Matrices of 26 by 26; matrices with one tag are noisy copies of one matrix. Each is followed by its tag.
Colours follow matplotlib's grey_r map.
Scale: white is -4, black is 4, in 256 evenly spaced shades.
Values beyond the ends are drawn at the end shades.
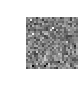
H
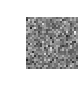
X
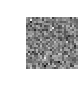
H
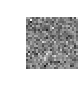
H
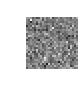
H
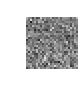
H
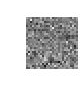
H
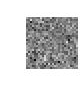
H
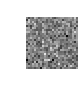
X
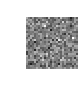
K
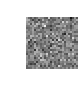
K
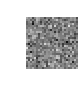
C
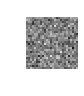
C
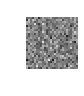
X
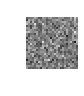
X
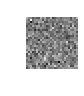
H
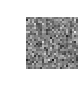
X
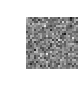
K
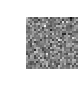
K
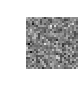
C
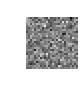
K
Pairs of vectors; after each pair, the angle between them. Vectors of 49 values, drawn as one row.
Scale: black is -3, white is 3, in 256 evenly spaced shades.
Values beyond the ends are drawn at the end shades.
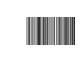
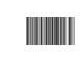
partly opposed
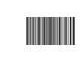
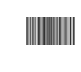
nearly parallel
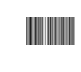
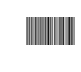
partly aligned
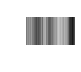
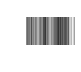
nearly opposite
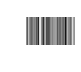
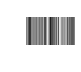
partly opposed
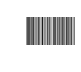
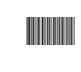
nearly parallel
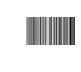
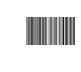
partly aligned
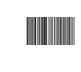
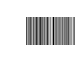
partly opposed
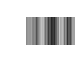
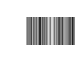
partly opposed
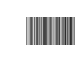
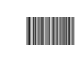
partly opposed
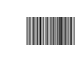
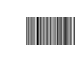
partly aligned
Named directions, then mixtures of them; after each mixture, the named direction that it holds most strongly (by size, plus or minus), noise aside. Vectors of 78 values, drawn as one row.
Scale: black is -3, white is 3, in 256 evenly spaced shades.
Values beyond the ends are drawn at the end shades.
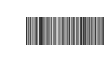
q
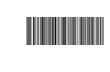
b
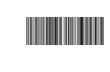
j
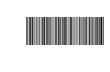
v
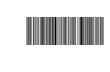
b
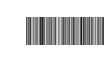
q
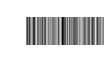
j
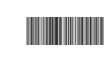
j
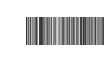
q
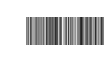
j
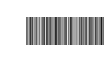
v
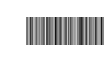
j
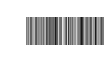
j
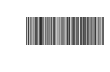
q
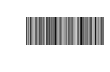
j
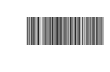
q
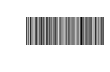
j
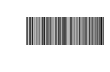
v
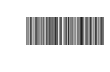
j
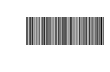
v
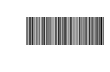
v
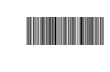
b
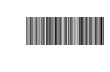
j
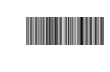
j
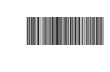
q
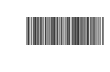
v
